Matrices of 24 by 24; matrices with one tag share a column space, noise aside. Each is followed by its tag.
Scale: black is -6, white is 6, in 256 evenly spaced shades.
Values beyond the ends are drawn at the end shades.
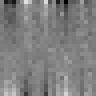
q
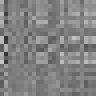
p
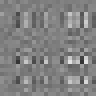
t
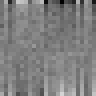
q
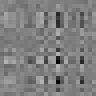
t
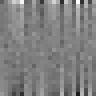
q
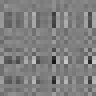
t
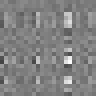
t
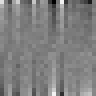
q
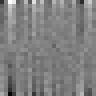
q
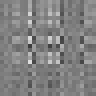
p
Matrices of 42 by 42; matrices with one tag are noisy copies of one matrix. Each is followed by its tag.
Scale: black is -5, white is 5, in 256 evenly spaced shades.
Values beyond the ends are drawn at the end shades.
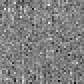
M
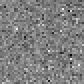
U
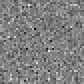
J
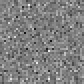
J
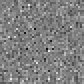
J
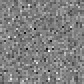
J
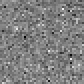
U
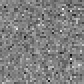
U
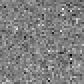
U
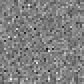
J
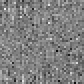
M
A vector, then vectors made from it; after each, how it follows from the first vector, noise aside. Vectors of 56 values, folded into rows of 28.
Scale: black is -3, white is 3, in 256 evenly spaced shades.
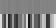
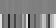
partly zeroed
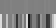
partly zeroed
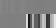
partly zeroed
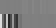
partly zeroed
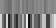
copied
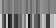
copied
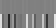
partly zeroed
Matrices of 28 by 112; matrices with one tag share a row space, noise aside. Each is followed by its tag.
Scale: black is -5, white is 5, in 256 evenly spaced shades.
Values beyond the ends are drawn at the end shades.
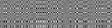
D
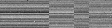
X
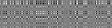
D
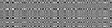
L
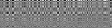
L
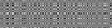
L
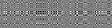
D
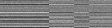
X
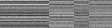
X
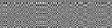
D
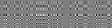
D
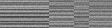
X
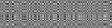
L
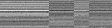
X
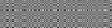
L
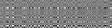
L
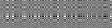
L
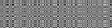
L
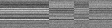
X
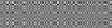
L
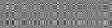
L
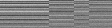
X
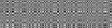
L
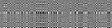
D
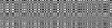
L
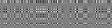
D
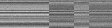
X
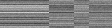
X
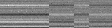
X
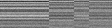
X
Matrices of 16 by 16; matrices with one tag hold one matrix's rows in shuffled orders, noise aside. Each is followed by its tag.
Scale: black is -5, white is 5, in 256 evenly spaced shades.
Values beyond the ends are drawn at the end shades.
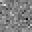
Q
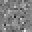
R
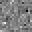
Q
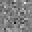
R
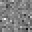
Q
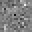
R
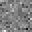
Q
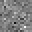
R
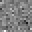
Q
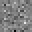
R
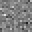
Q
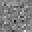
R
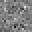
R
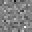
R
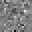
R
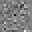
R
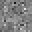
R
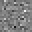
R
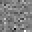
R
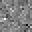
Q
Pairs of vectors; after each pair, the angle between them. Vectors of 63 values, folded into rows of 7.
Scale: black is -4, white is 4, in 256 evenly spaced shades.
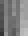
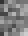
partly aligned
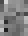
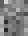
nearly parallel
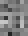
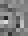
nearly parallel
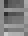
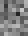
partly aligned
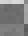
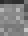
nearly opposite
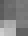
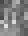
partly aligned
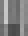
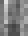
nearly parallel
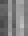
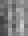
nearly parallel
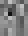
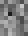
nearly parallel
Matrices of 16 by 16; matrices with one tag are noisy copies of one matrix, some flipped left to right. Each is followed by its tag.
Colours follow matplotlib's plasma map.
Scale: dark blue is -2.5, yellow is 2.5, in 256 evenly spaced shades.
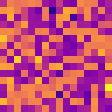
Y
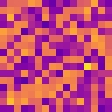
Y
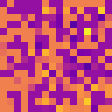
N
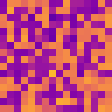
N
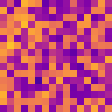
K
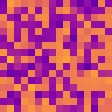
N
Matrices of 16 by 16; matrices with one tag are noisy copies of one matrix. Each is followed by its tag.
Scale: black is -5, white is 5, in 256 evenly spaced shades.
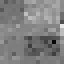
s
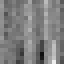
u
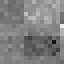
s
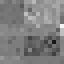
s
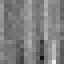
u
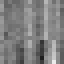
u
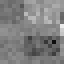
s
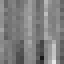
u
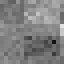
s
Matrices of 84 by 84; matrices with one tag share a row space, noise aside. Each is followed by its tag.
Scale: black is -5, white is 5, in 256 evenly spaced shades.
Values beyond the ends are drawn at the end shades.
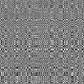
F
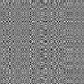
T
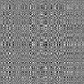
T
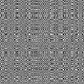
F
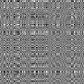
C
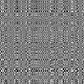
F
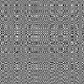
F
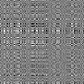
C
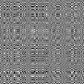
C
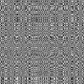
F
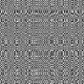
F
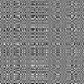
C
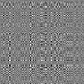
T
